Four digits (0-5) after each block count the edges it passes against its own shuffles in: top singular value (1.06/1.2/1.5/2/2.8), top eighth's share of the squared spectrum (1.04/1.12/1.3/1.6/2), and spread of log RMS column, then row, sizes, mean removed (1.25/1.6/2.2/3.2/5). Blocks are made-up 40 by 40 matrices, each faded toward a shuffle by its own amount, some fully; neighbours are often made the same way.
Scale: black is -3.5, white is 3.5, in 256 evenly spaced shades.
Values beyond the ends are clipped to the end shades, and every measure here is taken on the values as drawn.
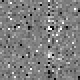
3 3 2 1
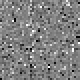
1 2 1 0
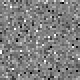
0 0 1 0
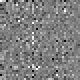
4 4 2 1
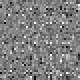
3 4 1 2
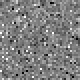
0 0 0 0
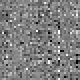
3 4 2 1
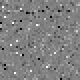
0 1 0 0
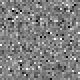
2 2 0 0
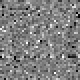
2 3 0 2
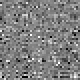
3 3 1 2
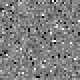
0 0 0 0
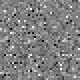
1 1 0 0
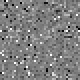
1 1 0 1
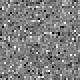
2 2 0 0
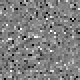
0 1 0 0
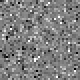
1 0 0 0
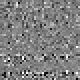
3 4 1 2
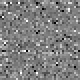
3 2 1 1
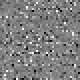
2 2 0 1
